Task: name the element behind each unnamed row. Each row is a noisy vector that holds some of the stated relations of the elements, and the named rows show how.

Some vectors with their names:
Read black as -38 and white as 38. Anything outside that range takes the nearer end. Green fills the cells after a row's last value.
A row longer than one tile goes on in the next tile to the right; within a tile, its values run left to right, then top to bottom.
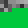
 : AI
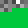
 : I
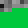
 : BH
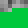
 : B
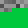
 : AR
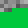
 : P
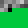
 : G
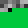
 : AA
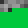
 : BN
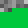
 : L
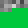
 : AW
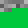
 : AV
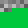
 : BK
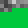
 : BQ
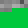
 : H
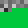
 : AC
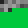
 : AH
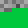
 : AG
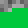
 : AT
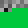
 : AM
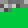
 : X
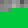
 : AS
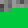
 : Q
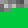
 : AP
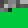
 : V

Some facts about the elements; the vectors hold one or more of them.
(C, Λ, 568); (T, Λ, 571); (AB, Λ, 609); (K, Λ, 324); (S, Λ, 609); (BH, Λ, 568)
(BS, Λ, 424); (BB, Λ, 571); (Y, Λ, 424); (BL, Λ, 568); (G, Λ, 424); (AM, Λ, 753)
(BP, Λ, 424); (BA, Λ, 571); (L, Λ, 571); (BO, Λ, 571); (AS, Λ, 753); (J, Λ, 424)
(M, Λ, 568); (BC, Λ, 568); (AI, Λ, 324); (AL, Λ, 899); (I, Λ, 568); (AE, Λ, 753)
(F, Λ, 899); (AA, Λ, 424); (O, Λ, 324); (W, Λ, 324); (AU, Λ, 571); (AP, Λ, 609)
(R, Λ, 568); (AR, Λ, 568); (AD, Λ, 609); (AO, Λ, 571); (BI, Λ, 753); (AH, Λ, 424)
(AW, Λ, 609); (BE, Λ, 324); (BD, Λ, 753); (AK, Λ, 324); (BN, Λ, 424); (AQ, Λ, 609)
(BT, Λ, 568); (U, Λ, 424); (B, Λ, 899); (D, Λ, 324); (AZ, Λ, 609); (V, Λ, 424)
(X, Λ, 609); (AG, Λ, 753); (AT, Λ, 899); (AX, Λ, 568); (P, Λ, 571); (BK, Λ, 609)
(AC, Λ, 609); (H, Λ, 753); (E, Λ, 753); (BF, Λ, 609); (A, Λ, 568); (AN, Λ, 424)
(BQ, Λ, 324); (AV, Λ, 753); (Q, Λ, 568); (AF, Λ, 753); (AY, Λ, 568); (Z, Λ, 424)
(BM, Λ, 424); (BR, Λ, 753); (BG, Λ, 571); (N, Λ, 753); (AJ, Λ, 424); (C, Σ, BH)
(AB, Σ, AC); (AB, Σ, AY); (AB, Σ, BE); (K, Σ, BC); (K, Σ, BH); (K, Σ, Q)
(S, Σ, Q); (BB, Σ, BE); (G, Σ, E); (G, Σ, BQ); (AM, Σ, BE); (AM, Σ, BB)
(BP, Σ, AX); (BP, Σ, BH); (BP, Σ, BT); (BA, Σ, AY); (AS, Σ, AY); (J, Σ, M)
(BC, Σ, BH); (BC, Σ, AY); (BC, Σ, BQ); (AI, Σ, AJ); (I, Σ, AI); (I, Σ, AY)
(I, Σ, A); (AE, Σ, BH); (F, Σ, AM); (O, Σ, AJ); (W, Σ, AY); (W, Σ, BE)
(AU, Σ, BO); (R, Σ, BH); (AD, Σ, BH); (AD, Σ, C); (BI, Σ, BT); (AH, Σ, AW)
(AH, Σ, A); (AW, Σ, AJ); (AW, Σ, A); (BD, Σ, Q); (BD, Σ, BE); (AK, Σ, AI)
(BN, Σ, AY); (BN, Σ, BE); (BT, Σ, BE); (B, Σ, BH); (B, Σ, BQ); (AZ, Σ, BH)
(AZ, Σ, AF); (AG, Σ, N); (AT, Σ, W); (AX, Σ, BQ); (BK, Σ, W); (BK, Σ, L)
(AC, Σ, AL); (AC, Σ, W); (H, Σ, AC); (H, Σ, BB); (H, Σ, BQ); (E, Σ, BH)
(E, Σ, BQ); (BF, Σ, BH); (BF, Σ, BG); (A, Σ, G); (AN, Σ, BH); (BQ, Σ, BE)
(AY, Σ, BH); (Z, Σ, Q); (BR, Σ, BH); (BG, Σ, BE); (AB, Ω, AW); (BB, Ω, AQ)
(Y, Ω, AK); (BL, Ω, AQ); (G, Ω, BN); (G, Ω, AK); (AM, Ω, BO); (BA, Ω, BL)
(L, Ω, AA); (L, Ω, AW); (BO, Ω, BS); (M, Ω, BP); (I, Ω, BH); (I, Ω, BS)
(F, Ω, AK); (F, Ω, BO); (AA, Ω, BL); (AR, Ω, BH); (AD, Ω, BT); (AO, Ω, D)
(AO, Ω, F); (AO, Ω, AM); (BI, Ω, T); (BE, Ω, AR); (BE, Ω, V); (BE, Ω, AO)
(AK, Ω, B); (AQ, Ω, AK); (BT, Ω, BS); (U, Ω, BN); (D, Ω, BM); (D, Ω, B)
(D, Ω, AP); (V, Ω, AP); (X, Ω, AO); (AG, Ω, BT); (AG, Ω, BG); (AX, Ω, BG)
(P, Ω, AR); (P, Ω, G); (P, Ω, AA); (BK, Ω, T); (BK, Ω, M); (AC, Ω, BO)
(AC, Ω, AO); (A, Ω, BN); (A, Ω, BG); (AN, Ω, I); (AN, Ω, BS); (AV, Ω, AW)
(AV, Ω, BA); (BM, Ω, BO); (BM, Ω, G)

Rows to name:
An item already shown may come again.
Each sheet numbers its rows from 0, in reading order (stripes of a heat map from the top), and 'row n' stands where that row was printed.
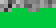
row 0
F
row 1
AF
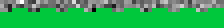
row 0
AK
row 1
BS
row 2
BT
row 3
G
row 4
BH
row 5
AO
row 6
AW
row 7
AD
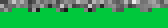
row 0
K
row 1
AJ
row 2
BM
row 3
BO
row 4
D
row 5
BG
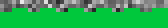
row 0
D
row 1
BT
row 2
AN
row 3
AN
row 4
AO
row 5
N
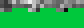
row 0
BE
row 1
AQ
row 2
U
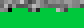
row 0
Y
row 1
J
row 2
BB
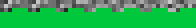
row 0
BS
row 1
BS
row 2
V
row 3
AL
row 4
AL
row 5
M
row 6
BL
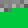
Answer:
BI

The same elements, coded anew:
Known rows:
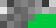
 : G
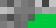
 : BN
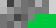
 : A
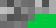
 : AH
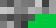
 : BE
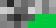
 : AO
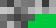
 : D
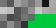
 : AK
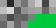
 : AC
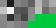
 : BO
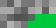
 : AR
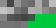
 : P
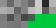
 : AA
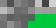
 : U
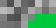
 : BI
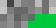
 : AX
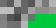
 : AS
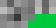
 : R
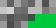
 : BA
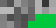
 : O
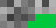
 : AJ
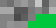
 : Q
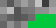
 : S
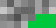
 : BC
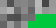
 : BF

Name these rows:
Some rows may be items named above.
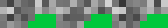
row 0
BS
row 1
AV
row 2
BM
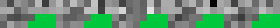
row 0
AP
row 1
BL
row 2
AN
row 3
AQ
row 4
B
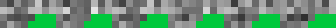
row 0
V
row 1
AN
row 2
V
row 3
BH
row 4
B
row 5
AW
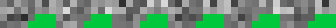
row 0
AW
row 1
I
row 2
AG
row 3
AJ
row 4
A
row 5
K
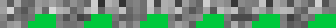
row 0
I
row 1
AA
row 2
AD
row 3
BT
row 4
X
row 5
BB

